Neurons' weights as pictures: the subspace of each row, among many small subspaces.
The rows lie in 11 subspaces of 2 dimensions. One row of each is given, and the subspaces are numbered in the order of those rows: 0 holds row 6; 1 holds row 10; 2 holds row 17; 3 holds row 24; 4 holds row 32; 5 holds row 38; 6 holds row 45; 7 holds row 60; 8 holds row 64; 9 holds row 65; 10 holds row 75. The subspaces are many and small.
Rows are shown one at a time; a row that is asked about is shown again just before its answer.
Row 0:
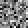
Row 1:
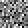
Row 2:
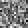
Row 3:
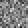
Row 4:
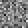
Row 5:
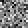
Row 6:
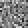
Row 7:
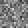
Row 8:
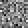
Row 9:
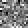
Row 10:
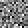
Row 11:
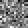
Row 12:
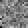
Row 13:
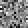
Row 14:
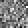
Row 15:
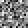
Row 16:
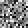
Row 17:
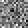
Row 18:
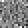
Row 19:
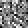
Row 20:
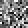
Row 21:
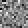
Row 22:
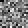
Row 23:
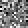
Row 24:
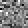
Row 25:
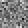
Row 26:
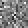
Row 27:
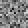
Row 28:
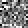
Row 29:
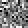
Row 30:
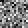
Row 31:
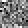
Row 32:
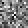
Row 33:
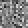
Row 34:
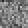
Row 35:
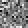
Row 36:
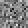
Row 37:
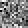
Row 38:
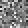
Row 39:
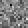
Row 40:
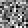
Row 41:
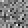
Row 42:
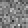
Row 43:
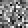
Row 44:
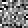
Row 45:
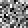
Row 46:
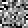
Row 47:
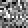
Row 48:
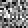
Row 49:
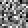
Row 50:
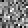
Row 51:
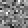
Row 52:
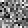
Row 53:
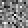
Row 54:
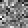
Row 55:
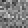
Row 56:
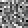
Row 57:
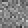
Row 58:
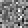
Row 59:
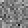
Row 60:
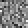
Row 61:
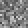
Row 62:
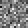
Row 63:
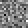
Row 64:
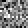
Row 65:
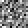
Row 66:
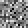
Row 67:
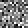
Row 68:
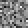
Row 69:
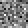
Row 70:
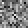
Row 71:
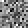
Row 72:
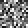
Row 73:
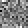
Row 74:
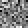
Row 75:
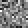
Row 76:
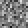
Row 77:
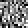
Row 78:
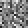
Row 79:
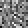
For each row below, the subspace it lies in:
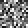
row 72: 2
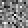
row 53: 4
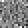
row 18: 7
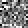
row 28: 3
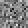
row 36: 1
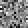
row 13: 5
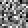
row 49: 9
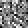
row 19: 0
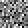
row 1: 1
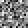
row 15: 9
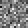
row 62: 6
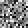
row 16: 1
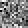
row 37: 5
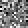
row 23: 5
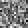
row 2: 6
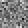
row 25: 10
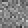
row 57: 10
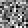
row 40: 4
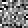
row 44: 3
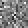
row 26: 4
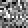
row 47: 8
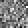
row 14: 7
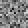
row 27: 6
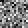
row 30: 9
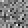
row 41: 1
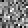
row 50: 7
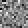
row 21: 3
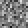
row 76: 9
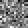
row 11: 8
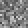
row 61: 4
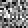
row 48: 8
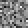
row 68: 7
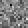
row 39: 4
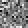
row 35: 10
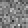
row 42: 6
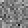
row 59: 5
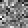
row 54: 8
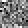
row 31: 5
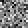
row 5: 9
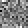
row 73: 10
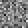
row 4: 2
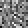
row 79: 0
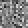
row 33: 0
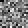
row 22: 9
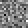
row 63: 2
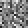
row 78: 0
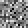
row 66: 1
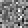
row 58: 0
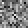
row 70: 4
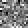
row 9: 3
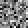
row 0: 7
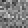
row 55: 8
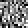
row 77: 7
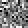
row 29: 10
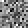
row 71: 2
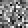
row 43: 4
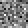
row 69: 2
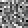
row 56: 7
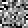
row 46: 3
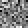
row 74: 10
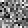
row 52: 5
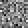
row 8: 2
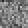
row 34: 6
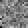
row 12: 8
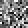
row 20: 0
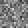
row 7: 2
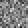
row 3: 6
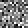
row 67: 1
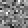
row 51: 3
